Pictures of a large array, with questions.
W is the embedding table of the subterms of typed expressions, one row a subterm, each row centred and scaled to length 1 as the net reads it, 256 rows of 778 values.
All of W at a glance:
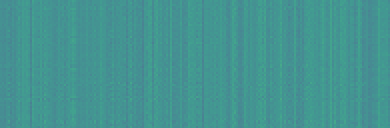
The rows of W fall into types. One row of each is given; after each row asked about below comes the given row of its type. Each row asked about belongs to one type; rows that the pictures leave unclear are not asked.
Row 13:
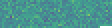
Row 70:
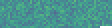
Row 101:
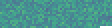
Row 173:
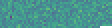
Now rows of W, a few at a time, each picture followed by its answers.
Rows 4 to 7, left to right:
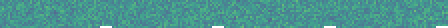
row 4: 70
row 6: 101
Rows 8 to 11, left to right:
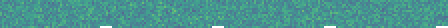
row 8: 13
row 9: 70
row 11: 101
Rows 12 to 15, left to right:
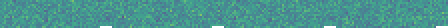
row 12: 13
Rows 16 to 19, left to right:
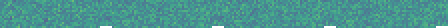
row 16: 101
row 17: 101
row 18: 70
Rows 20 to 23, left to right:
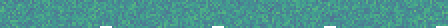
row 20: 70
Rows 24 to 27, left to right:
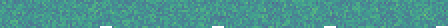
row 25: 101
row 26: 13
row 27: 70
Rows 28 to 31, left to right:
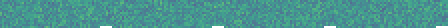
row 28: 13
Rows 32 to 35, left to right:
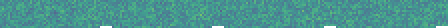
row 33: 70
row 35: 101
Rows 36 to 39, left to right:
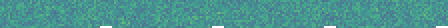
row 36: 70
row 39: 70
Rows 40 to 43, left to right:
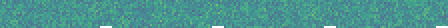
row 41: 101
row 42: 70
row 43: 13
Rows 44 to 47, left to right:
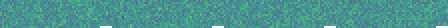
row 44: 13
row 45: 173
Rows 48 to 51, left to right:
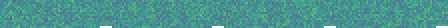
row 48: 101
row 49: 70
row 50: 13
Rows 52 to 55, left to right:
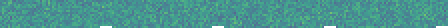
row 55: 70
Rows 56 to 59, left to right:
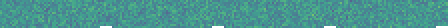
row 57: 70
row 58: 70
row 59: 173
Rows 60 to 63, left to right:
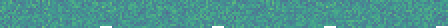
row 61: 70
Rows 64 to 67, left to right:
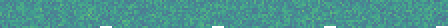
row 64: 70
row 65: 101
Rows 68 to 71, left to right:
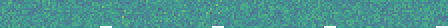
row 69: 101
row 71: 101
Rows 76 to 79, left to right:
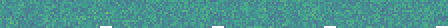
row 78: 70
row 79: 101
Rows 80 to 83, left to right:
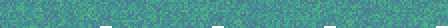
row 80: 70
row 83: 101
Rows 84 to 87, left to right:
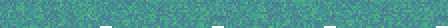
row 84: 70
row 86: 13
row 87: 101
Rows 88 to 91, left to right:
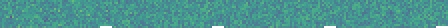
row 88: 13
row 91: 70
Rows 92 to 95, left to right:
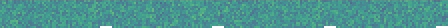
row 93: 13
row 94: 70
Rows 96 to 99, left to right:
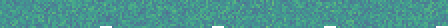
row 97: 70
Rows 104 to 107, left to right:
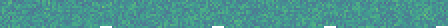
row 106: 101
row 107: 70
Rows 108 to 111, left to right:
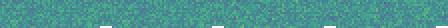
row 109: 101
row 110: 101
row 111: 13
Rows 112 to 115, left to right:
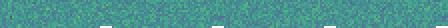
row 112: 173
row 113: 101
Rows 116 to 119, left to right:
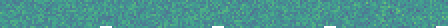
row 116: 101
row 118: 70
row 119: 70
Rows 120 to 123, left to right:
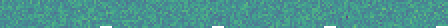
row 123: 173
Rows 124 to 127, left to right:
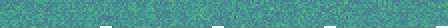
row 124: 101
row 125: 70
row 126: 173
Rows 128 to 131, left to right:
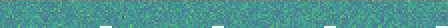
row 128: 13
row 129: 173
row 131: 13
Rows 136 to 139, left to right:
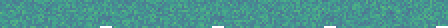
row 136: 101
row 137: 101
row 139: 70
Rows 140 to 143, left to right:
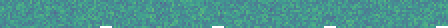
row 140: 70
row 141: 13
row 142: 101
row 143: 101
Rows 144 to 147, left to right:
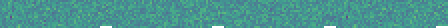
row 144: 173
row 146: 101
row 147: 173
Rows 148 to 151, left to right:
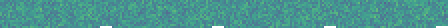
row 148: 70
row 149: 70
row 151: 13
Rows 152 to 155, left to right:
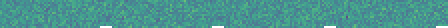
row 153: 101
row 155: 173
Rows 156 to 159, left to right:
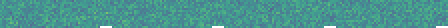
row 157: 101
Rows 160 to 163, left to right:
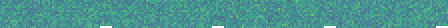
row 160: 101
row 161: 101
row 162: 13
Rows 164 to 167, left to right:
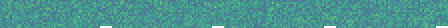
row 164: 173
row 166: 173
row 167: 101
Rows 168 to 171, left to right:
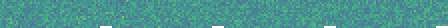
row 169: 70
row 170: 101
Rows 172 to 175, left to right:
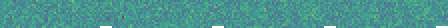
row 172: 13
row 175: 13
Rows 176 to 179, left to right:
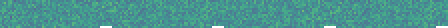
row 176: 173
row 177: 70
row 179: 70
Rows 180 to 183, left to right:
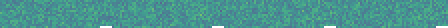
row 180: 101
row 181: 70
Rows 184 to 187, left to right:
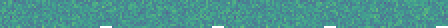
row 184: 173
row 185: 70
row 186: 173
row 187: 13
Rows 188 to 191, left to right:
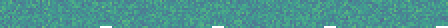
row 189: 101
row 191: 101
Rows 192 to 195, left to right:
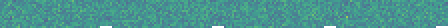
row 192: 101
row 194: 70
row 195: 70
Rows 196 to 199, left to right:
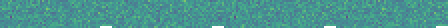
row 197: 13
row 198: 173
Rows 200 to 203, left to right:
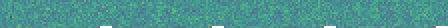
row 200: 173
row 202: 70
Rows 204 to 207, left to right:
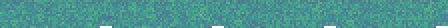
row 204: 101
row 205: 70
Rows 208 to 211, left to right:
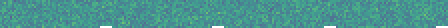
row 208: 173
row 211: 70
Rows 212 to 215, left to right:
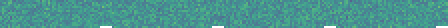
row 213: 101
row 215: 173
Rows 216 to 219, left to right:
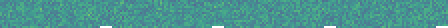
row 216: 70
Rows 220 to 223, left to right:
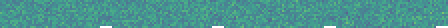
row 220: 101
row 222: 101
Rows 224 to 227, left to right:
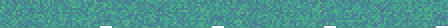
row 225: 101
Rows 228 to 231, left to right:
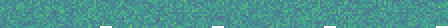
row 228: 70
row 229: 101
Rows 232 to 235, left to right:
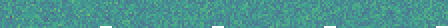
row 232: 13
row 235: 70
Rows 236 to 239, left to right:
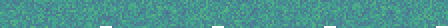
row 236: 101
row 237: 70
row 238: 70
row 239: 70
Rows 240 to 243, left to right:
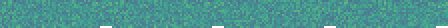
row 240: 173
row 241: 173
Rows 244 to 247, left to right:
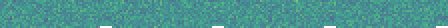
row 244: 101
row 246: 13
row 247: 101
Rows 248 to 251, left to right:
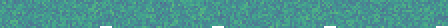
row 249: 13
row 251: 101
